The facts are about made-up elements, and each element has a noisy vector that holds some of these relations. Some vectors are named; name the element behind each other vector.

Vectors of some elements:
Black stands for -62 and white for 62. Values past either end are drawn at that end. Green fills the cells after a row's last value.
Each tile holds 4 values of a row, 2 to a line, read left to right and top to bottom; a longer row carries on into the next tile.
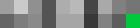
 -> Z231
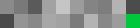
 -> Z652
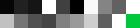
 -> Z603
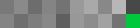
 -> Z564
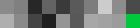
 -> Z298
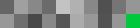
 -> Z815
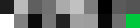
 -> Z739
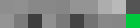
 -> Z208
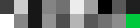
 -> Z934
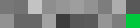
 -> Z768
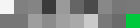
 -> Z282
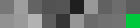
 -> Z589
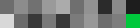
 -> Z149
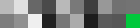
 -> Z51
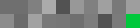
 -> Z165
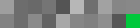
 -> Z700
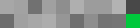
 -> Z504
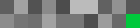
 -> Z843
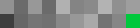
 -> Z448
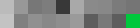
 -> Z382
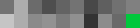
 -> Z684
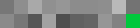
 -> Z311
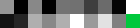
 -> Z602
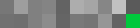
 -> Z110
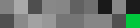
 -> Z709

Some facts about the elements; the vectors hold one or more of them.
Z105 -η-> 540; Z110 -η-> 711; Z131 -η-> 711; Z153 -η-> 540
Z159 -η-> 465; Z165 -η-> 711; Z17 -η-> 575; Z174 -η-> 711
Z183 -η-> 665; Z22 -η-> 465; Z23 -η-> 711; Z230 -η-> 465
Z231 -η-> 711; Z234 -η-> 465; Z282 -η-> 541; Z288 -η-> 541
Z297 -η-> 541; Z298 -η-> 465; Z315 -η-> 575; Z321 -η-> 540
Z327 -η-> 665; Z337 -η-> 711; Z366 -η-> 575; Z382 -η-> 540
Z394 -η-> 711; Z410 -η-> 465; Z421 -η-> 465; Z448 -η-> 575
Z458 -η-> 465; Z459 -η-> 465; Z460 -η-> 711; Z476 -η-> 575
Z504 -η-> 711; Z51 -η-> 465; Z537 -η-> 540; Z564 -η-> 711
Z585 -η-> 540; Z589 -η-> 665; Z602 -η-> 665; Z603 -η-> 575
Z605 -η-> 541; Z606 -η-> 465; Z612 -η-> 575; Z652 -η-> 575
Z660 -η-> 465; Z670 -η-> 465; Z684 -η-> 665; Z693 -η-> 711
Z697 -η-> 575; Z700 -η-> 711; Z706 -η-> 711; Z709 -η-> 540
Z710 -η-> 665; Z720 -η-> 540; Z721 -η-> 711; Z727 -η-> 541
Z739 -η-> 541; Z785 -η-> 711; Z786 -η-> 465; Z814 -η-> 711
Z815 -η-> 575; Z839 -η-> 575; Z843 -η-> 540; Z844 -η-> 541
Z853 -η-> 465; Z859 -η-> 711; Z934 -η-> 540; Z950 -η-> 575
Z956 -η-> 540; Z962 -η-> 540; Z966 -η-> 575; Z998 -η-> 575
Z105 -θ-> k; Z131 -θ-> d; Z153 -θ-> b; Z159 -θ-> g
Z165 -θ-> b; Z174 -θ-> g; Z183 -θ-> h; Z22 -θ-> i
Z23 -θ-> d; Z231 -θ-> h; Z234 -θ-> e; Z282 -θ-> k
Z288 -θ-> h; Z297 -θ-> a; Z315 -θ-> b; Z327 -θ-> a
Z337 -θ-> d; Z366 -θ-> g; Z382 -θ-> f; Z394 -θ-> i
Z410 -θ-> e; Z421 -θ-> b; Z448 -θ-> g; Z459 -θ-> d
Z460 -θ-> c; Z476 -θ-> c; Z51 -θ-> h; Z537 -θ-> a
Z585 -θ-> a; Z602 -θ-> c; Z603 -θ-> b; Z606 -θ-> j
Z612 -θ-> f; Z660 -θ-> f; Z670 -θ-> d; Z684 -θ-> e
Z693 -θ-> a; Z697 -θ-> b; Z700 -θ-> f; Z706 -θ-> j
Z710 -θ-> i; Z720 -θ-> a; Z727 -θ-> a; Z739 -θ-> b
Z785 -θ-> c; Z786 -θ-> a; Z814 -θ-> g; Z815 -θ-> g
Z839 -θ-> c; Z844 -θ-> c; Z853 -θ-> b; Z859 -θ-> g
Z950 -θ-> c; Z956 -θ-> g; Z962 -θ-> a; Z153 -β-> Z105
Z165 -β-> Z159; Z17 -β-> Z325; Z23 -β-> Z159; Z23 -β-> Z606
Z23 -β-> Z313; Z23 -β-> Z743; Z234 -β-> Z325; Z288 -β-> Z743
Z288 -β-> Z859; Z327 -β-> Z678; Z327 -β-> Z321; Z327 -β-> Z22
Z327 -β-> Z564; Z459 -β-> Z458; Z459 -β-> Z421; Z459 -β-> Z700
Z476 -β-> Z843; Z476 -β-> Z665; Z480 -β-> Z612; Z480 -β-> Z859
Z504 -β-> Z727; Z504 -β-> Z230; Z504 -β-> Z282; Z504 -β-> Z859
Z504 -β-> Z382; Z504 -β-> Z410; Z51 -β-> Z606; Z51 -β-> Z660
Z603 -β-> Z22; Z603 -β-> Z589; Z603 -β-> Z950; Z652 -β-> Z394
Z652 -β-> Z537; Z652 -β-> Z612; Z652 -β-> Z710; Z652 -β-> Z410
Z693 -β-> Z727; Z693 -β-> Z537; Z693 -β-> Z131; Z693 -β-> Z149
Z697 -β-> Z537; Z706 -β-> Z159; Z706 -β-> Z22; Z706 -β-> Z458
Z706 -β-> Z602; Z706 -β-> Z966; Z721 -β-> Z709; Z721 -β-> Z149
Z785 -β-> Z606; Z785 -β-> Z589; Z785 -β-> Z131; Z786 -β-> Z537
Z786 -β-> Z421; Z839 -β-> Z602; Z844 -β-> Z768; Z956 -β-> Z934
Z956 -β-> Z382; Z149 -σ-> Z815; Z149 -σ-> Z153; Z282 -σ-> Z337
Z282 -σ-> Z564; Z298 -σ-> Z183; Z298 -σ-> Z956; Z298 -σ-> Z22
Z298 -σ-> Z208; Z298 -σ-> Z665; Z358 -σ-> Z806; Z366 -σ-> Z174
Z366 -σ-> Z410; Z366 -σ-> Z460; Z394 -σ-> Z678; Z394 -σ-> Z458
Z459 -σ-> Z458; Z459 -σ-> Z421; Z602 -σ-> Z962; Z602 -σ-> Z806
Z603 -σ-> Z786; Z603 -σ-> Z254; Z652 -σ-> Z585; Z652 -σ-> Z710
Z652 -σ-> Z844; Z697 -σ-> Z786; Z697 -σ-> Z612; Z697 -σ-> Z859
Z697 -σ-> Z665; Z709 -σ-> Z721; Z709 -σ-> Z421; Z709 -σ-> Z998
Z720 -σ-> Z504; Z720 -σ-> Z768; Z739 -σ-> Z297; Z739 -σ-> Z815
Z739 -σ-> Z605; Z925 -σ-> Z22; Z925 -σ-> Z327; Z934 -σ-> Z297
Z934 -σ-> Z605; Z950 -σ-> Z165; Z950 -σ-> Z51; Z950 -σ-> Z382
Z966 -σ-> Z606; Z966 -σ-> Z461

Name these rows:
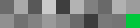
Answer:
Z706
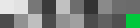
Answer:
Z288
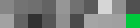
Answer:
Z925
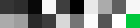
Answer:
Z697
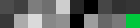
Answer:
Z459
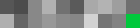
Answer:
Z131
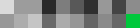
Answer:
Z710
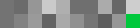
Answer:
Z785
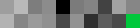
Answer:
Z606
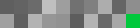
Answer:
Z23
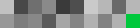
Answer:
Z859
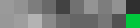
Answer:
Z230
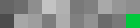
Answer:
Z693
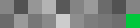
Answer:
Z537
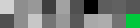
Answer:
Z394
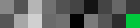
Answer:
Z421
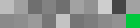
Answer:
Z956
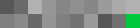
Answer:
Z315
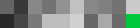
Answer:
Z962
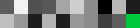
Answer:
Z605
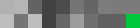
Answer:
Z660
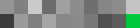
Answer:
Z844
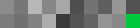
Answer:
Z678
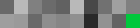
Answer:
Z234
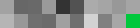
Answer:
Z612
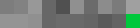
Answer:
Z853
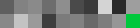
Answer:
Z327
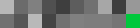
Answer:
Z159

